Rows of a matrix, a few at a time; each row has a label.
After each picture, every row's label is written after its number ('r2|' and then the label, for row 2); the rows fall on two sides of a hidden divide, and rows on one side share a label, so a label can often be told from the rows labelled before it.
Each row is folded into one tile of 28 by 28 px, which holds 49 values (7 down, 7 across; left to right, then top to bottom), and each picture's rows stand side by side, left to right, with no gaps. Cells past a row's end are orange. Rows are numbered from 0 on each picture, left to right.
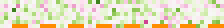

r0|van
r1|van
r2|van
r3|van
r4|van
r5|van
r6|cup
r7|van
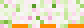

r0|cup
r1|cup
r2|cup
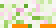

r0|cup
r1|van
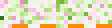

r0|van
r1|van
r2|van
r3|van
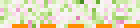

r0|van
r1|cup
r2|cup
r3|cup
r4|van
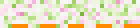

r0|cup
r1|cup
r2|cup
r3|cup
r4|cup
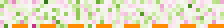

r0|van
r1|cup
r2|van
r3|van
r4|van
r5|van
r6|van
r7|cup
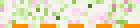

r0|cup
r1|cup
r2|van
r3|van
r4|cup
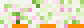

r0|van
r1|van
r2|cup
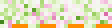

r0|van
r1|van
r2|van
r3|van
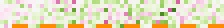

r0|van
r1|cup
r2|van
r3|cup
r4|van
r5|cup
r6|van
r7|cup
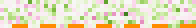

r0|van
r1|cup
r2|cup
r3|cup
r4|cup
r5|cup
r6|cup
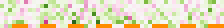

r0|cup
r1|cup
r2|van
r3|cup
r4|van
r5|van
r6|van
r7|cup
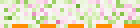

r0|van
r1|cup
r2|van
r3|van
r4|van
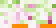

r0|van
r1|cup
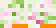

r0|cup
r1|van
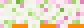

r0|cup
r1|cup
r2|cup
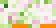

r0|van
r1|van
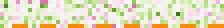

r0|van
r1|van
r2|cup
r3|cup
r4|cup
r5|van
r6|van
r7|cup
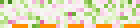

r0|van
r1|van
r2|van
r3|van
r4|cup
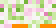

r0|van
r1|cup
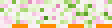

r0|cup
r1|cup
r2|cup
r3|van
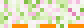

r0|van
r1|van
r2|van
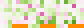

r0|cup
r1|cup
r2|cup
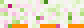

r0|van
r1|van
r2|cup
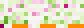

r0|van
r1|cup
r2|van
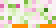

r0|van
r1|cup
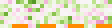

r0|cup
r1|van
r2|cup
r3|van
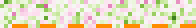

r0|van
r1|cup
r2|van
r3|cup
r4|cup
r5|cup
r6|van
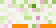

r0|van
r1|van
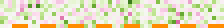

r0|van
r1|cup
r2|cup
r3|cup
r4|cup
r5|cup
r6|van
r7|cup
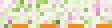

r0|van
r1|cup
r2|van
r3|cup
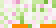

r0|van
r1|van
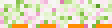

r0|cup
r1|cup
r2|cup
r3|cup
